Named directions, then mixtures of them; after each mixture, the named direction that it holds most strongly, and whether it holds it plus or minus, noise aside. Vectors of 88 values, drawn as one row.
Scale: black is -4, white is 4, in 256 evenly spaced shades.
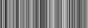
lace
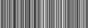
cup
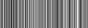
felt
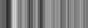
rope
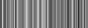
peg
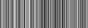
cup, minus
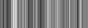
rope, plus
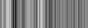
rope, minus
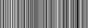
felt, minus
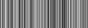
lace, minus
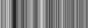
rope, minus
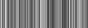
lace, minus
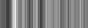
rope, plus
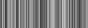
lace, plus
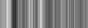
rope, minus
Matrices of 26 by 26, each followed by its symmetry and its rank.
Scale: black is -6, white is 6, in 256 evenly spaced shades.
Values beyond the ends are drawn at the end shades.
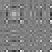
symmetric, rank two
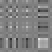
symmetric, rank one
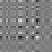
symmetric, rank one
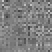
neither, rank five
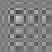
symmetric, rank one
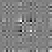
symmetric, rank two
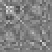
symmetric, rank five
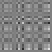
symmetric, rank one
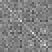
symmetric, rank five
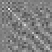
symmetric, rank five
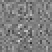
neither, rank five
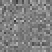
neither, rank five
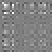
symmetric, rank two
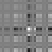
symmetric, rank one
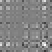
symmetric, rank two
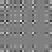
symmetric, rank one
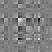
symmetric, rank two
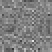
neither, rank five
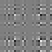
symmetric, rank one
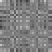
symmetric, rank two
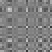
symmetric, rank two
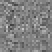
neither, rank five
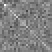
symmetric, rank five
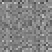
neither, rank five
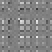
symmetric, rank two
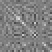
symmetric, rank five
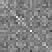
symmetric, rank five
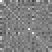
symmetric, rank five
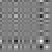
symmetric, rank one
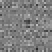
neither, rank five
